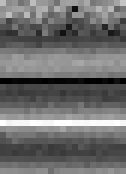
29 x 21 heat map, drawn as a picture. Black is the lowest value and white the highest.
Horizontal stripes repeat 3 times down the table. No overall slope runs across the table. The bottom part is calmer, past a seam about 20% of the way down. Rows 14 and 21 differ from the rows beside them.
